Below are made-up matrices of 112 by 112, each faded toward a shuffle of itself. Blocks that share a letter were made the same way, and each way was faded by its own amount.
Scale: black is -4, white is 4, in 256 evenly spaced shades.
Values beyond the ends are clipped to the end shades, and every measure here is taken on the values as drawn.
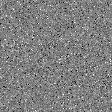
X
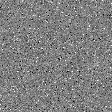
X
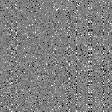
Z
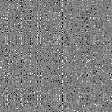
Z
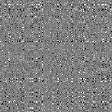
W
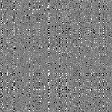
W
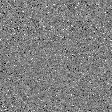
X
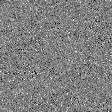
X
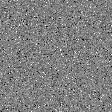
X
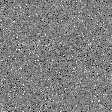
X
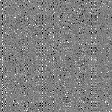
Z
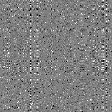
Z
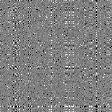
W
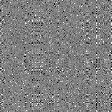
Z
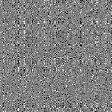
Z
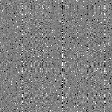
Z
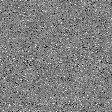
X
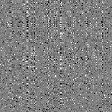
Z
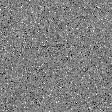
X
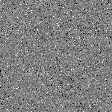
X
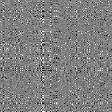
W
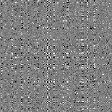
W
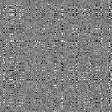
W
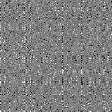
Z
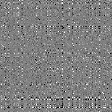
W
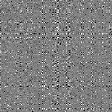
W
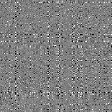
W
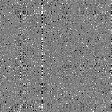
Z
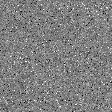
X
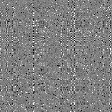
Z
